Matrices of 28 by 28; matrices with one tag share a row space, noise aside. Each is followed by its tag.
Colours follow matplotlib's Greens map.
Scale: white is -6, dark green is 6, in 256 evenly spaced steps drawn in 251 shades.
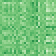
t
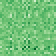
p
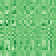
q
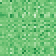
p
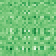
p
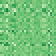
q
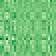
q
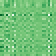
q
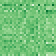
t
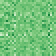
q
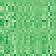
q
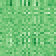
p
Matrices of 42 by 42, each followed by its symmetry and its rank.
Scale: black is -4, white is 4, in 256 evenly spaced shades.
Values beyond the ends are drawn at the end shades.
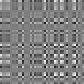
symmetric, rank one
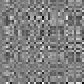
neither, rank three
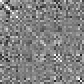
symmetric, rank five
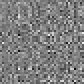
neither, rank five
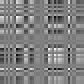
symmetric, rank one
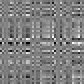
neither, rank two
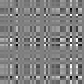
neither, rank one
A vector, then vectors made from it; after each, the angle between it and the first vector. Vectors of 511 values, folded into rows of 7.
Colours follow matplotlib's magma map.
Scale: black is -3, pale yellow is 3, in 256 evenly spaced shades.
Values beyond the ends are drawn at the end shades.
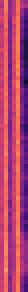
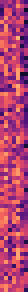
partly aligned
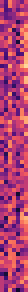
partly opposed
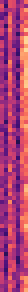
nearly opposite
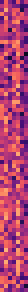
partly aligned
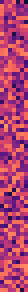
orthogonal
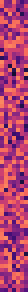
orthogonal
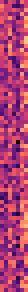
partly opposed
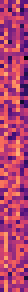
partly aligned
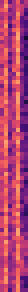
nearly parallel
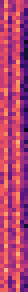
nearly parallel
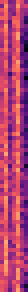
nearly parallel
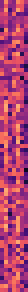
partly aligned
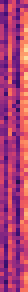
nearly opposite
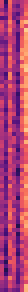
nearly opposite
